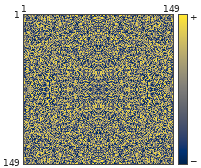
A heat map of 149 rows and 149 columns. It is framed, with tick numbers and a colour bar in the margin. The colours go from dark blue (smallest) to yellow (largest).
No overall slope runs across the table. No seam splits the table. No regular stripes run through it. The grain is fine, like static. The values spread evenly over their range. It mirrors both left to right and top to bottom.
